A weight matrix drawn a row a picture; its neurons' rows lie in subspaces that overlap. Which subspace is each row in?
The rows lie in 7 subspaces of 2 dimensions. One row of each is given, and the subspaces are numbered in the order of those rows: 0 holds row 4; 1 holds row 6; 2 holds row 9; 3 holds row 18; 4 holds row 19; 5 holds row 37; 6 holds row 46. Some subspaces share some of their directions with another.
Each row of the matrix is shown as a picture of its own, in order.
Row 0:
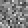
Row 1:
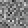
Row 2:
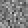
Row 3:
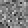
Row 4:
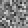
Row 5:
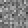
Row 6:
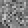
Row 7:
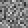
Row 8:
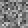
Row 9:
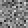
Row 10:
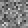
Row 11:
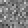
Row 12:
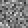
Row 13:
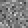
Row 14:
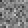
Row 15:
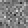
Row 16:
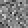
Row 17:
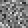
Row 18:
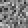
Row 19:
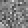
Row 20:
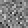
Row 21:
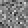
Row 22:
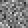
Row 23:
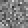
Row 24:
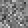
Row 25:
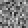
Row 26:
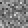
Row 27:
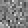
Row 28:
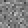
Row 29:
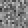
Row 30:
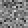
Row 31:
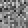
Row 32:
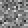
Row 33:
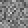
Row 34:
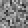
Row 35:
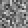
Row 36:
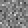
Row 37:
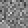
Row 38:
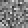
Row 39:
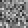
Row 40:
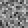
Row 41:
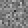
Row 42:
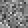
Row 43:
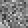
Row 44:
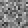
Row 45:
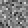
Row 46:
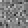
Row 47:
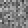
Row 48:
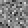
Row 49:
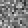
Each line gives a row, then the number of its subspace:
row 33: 5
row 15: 6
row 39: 6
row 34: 0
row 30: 2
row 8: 2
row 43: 1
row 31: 3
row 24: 1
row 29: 3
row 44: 2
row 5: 3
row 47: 3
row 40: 5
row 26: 5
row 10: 2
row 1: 5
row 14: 6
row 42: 1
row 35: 0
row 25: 1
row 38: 4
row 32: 2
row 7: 5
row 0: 0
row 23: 4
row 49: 4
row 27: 0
